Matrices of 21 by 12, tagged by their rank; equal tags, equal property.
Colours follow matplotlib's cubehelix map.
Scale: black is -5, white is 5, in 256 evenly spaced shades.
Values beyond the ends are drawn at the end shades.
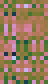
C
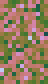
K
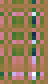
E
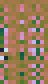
C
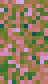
K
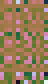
C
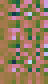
C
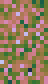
K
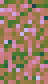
K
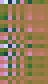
E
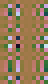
E
